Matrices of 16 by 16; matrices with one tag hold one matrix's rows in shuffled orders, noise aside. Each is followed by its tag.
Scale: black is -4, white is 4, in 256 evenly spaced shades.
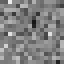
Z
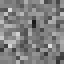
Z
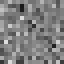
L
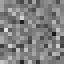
L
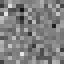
L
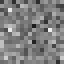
Z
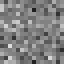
Z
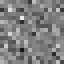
L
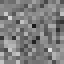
Z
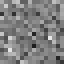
Z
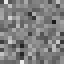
L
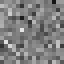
L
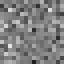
Z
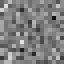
L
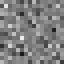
L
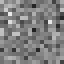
Z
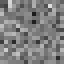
Z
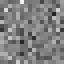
L
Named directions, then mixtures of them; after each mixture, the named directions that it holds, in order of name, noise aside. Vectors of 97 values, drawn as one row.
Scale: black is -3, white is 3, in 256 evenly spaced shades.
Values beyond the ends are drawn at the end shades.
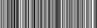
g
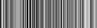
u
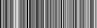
g, u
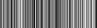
g, u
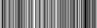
g, u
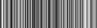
g, u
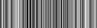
u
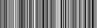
g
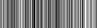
g, u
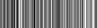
g, u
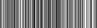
g, u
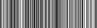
g, u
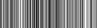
g, u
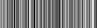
g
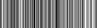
g, u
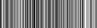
g, u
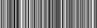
g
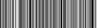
g, u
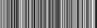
g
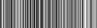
g, u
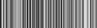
u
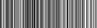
g, u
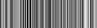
u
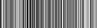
u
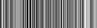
u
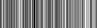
g, u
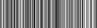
g, u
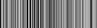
u
